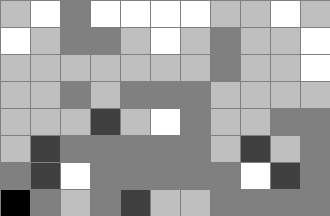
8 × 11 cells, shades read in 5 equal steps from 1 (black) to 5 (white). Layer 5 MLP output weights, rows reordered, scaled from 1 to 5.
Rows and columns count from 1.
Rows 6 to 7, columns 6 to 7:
3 3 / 3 3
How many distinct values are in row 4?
2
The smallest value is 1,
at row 8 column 1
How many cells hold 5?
13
